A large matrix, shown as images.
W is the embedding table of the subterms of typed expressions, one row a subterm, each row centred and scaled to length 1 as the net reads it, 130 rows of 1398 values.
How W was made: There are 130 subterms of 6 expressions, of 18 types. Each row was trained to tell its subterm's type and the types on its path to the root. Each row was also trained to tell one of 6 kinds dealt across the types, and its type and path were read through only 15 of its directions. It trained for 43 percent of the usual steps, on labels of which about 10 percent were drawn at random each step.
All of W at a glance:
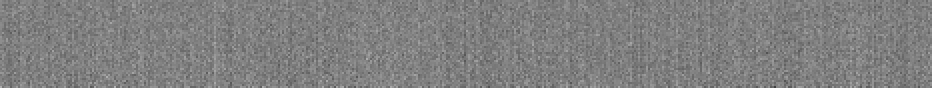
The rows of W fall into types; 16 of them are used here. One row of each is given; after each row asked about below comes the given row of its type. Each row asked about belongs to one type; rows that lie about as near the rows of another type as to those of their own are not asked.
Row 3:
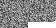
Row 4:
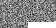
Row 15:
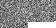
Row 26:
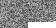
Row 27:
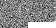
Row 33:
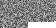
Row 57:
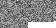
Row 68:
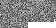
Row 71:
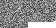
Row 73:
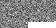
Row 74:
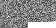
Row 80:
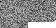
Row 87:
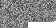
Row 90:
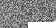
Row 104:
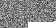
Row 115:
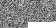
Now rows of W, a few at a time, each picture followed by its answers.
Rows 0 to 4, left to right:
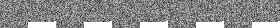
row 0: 4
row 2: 57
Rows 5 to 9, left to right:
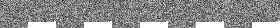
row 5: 27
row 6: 27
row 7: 73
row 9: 68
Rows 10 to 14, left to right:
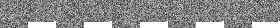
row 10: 73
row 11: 57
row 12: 3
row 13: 71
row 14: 104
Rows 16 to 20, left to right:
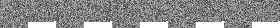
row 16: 104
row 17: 33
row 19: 80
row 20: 104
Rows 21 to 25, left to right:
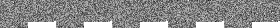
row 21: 15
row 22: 90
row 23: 80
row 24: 71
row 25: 90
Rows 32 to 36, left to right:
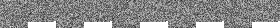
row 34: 15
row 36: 73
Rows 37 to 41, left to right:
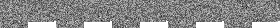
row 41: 68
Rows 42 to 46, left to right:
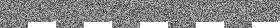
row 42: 71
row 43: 74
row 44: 115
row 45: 74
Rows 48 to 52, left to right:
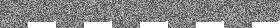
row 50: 104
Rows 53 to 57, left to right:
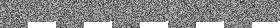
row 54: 57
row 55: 15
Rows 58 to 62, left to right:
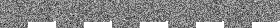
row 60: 33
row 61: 90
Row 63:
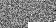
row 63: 104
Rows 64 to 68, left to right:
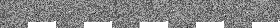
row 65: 27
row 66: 71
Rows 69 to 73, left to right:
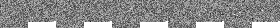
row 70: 87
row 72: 15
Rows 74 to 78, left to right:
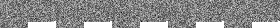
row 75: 33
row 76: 33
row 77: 4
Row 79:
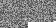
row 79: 4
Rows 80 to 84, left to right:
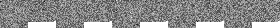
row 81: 73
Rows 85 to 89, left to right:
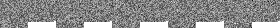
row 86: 3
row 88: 71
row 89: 3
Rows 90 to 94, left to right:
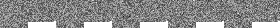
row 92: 57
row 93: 27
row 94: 4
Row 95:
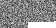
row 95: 4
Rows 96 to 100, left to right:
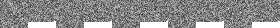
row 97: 104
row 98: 27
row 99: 71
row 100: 87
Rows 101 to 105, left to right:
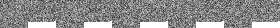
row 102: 3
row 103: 3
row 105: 115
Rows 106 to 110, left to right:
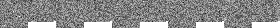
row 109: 27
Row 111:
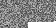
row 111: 90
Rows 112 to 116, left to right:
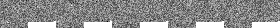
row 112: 3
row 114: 15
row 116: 80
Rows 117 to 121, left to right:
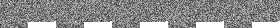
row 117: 15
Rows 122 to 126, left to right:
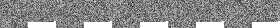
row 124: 57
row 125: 115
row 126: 90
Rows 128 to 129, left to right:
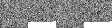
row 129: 90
